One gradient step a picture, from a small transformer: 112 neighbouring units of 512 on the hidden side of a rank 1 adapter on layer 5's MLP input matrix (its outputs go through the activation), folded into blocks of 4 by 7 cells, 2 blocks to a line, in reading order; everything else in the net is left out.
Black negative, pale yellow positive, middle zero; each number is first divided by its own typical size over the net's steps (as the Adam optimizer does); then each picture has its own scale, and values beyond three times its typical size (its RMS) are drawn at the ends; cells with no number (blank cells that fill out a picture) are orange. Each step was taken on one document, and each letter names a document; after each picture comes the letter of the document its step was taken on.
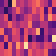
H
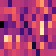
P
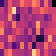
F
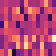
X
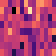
X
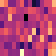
H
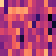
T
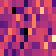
X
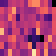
F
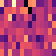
H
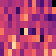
F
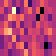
X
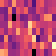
H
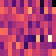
F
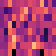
P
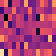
H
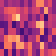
P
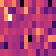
T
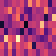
P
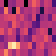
X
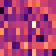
H
